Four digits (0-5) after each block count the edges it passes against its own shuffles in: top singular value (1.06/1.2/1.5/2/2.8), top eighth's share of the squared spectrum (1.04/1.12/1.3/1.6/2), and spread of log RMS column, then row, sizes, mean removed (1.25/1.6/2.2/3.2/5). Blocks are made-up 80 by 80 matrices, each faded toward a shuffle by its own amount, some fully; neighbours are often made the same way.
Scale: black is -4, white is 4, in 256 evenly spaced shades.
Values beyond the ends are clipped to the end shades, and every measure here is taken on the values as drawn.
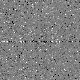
3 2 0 1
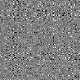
4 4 2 3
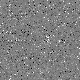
2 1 0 0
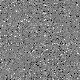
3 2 1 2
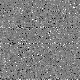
3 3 0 2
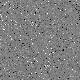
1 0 0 0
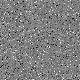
2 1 0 0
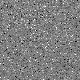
2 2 0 0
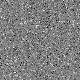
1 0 0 0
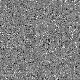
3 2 0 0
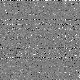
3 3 1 3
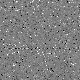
1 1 0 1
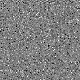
3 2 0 1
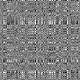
5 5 3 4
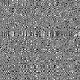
5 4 2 3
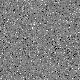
2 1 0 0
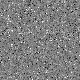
2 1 0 0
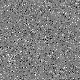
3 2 0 0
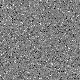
2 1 0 0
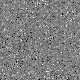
0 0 0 0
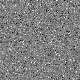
0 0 0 0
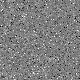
0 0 0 0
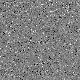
0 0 0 1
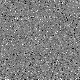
1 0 0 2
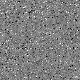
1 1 0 1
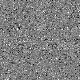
0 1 0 2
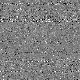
2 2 0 3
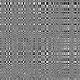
5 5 4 4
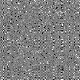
4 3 2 2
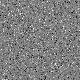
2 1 0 0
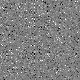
3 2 1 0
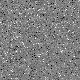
2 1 0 0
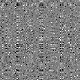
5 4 3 2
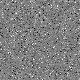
0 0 0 0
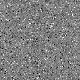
3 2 0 0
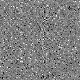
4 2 1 1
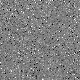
2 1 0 0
